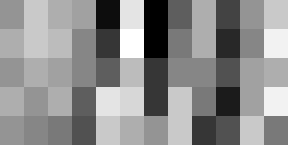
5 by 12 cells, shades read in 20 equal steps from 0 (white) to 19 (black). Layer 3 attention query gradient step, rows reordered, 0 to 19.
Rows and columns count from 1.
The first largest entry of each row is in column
7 7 7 10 9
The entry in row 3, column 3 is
7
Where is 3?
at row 4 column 6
